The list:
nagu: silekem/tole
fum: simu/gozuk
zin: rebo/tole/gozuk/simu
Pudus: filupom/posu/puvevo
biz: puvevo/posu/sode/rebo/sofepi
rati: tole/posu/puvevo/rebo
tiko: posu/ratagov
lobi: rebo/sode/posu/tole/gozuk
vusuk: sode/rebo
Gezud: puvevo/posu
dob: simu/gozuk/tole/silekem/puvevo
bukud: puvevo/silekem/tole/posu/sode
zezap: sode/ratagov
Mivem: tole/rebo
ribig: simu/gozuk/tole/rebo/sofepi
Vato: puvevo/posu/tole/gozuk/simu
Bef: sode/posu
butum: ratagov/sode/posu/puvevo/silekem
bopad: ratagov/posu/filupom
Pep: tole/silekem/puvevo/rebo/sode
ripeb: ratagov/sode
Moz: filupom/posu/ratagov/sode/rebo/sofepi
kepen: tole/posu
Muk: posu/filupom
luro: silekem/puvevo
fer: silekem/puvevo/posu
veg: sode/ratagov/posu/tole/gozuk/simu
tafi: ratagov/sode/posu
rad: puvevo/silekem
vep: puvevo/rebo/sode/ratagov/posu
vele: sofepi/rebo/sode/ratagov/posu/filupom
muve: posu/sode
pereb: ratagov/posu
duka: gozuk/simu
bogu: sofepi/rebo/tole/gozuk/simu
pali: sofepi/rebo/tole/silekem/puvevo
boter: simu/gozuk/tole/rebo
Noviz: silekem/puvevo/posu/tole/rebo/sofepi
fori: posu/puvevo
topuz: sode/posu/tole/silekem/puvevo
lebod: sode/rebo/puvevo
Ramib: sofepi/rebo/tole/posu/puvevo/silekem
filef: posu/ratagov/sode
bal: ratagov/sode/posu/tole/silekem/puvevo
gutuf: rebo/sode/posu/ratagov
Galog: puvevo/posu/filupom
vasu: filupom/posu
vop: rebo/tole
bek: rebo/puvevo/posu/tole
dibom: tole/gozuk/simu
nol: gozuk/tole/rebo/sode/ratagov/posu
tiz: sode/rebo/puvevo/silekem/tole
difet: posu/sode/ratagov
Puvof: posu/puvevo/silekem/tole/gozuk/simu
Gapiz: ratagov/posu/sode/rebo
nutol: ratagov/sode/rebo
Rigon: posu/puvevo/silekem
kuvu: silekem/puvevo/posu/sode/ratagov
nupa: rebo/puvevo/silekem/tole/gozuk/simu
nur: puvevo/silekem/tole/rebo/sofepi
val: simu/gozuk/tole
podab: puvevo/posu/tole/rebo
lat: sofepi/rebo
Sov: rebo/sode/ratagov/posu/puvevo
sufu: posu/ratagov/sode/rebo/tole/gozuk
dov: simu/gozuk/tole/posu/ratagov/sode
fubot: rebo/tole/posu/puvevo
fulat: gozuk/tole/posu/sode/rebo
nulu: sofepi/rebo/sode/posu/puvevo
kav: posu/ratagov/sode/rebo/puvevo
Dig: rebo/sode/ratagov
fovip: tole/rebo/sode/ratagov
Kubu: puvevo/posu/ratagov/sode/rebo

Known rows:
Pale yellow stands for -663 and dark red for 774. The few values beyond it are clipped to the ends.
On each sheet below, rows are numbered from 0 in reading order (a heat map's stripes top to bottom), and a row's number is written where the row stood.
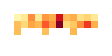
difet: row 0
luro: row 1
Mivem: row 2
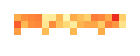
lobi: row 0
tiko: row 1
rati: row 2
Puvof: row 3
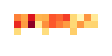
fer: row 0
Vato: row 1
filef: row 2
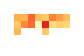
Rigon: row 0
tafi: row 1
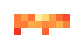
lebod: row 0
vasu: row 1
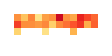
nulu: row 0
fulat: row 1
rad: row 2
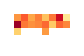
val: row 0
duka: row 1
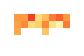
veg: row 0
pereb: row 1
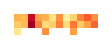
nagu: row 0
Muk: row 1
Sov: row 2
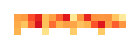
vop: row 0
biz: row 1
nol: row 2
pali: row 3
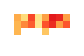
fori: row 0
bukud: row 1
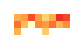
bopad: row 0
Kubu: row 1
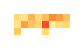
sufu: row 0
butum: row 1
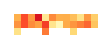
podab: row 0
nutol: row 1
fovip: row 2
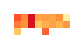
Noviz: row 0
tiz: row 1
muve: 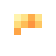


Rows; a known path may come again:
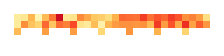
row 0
tiko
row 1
duka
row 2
ripeb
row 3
kepen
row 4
nupa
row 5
bek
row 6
Ramib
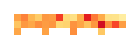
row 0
Pep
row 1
veg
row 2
Moz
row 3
lat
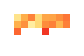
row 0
zezap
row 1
Pudus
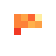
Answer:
lebod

